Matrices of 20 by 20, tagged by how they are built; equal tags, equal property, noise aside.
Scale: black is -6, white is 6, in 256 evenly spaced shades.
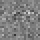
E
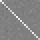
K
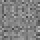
E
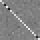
K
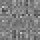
E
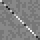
K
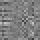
E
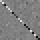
K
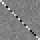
K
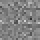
E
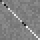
K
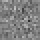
E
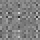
E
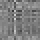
E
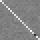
K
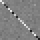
K
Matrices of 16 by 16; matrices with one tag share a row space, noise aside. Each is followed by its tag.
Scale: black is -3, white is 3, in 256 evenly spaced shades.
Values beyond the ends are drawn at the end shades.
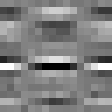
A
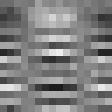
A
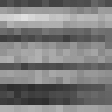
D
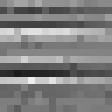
D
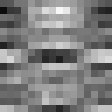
A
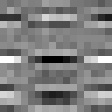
A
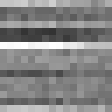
D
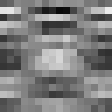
A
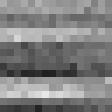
D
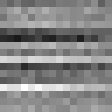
D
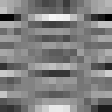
A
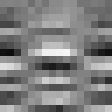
A
